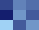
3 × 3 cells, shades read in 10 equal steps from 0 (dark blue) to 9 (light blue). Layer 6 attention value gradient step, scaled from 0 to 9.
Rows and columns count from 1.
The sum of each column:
11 14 13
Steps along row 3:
down up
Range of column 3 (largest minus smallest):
3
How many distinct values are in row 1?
3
